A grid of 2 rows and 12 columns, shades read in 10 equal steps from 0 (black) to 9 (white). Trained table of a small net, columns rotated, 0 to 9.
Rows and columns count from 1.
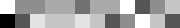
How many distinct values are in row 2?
6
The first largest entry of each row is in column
1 10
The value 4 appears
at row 1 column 6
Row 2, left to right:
0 3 8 7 7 8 7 3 5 9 7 3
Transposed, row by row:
9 0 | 5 3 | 5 8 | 6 7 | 6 7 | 4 8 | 6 7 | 6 3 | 9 5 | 3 9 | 5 7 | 7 3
